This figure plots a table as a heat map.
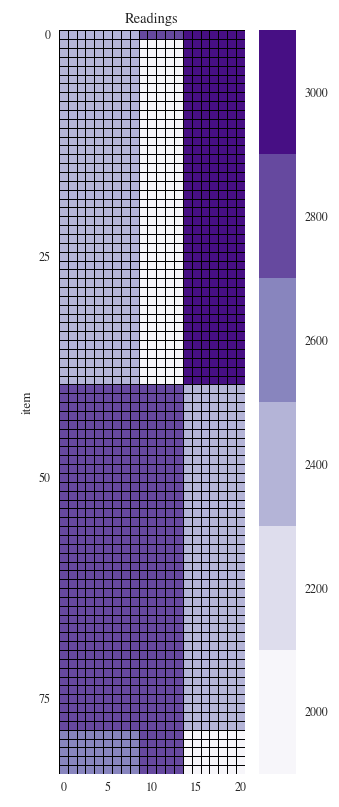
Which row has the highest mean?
0
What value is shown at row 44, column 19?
2400
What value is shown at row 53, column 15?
2400
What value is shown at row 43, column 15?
2400
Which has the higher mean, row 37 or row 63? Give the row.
63
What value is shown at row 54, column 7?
2800
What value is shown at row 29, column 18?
3000
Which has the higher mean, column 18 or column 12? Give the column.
18
